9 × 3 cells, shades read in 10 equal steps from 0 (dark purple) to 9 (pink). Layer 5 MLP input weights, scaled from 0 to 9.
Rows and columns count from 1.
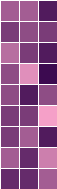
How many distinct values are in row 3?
3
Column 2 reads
5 4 3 8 1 3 5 2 2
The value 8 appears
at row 4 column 2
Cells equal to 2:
3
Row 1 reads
5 5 1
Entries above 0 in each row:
3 3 3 2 3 3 3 3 3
